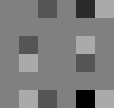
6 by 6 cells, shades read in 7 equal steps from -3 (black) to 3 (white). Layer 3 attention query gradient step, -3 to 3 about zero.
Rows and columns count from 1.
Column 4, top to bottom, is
0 0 0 0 0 0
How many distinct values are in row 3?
3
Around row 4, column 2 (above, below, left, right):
-1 0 0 0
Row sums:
-2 0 0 0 0 -2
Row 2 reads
0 0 0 0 0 0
